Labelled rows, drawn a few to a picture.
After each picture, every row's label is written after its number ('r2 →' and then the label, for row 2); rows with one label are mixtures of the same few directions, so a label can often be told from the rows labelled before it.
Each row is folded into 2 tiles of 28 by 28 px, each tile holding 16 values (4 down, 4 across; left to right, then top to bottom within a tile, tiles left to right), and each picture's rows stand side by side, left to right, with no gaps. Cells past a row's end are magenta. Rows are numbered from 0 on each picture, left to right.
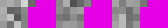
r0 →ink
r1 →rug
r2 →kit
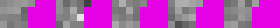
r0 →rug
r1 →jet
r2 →rug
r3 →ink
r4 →ink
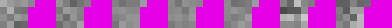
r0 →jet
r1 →ink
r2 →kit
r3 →rug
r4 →kit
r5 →rug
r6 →jet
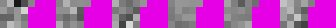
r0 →rug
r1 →rug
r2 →kit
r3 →ink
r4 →ink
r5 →jet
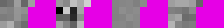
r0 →ink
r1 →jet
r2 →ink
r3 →kit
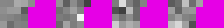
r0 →rug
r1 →jet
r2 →rug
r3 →ink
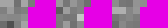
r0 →ink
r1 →jet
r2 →rug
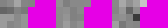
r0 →rug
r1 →kit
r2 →jet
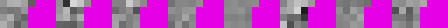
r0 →kit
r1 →rug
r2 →rug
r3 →kit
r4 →rug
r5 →rug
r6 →jet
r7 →jet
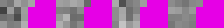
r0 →jet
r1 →kit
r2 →kit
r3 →rug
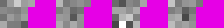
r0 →ink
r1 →kit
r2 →kit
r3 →kit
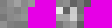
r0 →ink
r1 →jet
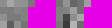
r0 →kit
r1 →kit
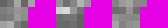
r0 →ink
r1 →rug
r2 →rug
